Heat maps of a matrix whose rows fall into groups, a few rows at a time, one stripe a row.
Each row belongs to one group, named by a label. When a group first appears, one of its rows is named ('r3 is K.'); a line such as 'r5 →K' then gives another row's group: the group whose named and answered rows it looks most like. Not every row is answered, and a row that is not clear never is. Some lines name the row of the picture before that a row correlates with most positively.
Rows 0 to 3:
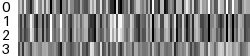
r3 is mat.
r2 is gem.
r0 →mat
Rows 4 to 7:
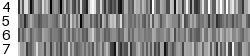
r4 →mat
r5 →gem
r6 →mat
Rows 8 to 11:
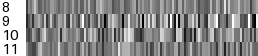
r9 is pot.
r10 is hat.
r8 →mat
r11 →gem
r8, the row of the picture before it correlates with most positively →6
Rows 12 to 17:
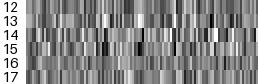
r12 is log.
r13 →log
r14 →pot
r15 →hat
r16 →gem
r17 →hat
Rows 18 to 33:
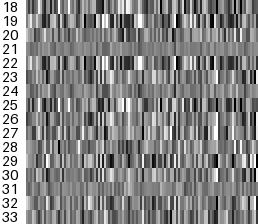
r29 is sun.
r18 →gem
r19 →log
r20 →mat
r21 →hat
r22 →log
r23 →pot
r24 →hat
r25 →gem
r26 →pot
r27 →pot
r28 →mat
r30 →pot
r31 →hat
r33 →sun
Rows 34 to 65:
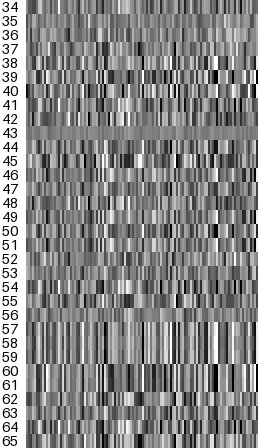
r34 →gem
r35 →mat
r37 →hat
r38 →pot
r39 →sun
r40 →pot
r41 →gem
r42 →gem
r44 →sun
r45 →log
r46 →pot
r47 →sun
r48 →gem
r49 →pot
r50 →sun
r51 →pot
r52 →mat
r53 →sun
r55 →log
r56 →hat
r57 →pot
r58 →pot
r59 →pot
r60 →sun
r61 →sun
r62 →hat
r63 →sun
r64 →gem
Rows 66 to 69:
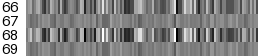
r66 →log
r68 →log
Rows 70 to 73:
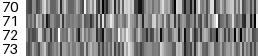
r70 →hat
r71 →pot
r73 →hat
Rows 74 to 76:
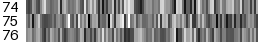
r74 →hat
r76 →log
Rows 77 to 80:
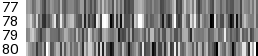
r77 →log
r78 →log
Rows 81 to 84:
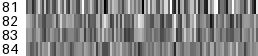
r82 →log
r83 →log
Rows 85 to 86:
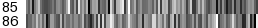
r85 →gem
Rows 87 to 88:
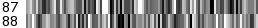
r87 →log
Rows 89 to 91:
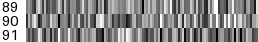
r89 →pot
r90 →mat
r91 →gem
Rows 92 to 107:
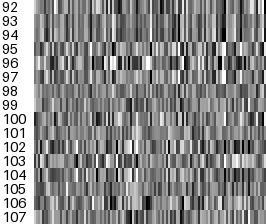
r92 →sun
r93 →sun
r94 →sun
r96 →log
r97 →pot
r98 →sun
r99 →mat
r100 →pot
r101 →hat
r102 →gem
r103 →mat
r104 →gem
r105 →gem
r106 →hat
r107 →mat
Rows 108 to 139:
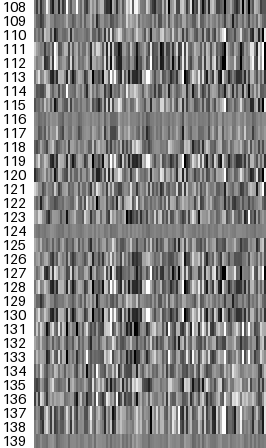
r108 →gem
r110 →pot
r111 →sun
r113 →log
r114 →gem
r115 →pot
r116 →hat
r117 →hat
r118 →hat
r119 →log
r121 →sun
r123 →mat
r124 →hat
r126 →log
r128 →log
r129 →gem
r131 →mat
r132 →sun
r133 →mat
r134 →mat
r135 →hat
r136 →mat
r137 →pot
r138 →pot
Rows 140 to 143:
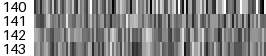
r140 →pot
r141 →gem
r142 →log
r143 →log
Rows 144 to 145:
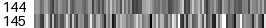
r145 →pot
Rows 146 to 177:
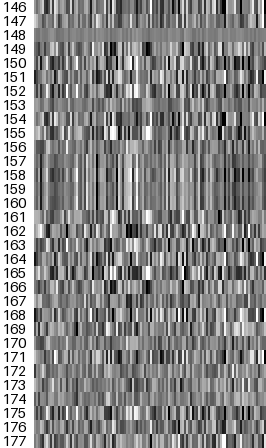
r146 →sun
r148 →hat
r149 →hat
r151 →pot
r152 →gem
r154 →sun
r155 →log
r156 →gem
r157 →gem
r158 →gem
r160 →gem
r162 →mat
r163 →gem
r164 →pot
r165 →log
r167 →mat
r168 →pot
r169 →mat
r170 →gem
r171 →sun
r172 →mat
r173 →mat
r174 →mat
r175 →gem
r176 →sun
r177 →pot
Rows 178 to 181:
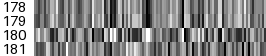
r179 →hat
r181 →gem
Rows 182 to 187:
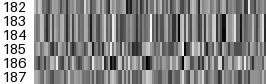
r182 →mat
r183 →sun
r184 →sun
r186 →hat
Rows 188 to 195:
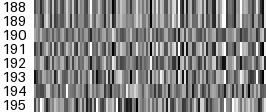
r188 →pot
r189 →pot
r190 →sun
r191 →pot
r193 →pot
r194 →gem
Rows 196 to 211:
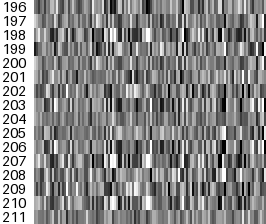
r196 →hat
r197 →sun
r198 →log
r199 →pot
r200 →sun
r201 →mat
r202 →gem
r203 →sun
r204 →sun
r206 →sun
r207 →log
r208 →pot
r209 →gem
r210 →log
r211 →mat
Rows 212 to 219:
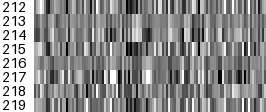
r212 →mat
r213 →hat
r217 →log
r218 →mat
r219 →mat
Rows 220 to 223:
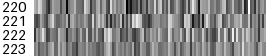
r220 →mat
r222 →mat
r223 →mat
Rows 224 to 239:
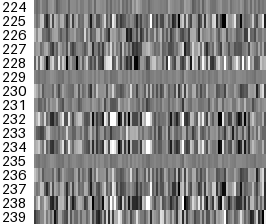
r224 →hat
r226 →mat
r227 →log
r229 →hat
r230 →sun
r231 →hat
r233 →gem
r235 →hat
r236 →sun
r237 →sun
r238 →log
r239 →pot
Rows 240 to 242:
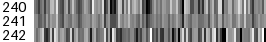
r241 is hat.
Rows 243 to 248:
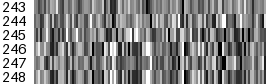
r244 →pot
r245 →gem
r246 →log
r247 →sun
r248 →log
